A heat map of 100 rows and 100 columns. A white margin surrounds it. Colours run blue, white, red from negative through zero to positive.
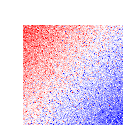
The grain is fine, like static. Neither half mirrors the other. The field climbs toward the top left. The ninth with the highest average is the top left. There are no regular stripes.
